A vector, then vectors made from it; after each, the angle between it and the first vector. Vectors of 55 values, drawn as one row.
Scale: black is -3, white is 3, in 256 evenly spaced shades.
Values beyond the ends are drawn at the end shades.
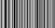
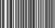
nearly opposite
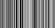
orthogonal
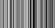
partly opposed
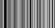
partly aligned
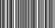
nearly opposite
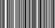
partly opposed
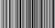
orthogonal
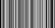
partly opposed
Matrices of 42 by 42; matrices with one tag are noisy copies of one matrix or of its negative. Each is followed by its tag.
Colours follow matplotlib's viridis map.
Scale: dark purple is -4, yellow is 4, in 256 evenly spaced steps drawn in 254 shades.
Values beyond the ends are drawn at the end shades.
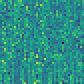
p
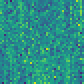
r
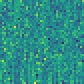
p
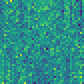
r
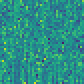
p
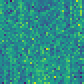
r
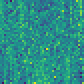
r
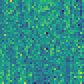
r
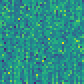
p
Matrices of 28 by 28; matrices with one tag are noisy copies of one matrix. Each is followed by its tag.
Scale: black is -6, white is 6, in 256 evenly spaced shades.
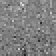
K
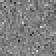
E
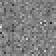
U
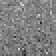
K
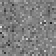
U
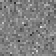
E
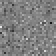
U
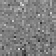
K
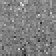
K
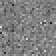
U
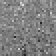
K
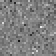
E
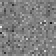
U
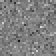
E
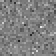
E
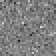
E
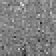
K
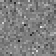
E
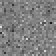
U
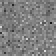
U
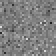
U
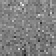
K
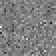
U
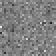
U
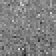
K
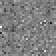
U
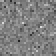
E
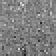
K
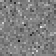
E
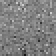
K
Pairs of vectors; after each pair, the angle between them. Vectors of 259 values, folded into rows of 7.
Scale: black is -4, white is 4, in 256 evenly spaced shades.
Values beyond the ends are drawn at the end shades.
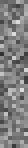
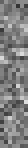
orthogonal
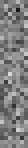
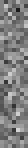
nearly parallel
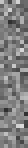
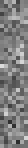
orthogonal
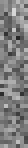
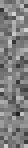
partly aligned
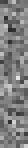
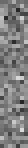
partly aligned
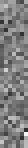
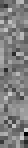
nearly opposite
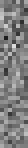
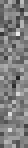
partly opposed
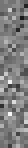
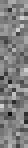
nearly opposite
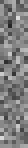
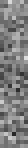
orthogonal
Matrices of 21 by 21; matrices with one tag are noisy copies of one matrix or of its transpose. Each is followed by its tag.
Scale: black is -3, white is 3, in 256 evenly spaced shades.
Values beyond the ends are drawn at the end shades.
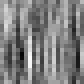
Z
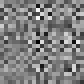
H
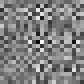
H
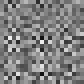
H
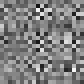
H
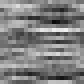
Z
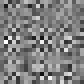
H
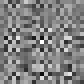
H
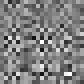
H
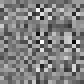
H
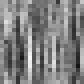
Z
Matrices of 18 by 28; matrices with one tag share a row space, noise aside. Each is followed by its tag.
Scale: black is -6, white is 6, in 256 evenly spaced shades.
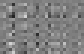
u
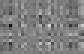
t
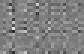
u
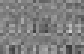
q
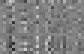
u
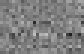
q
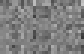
q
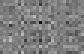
t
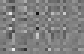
u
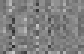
u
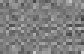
q
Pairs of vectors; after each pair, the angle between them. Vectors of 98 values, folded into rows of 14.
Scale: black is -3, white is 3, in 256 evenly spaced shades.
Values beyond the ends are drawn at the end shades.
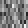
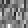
partly opposed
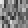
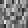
partly opposed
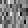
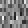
partly aligned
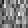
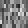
partly aligned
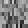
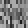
orthogonal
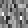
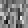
partly aligned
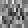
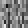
partly aligned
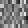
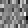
nearly parallel
